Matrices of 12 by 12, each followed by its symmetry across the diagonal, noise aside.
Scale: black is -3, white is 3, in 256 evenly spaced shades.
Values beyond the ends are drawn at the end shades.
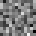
neither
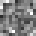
symmetric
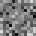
symmetric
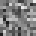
antisymmetric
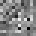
symmetric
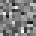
antisymmetric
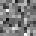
neither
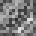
symmetric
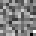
antisymmetric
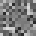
symmetric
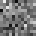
neither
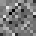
symmetric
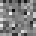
antisymmetric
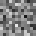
antisymmetric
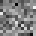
neither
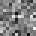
antisymmetric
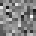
neither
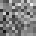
antisymmetric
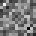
symmetric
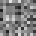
antisymmetric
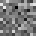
neither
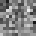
neither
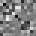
symmetric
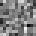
antisymmetric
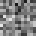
antisymmetric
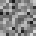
symmetric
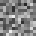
neither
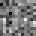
neither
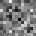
symmetric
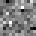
neither
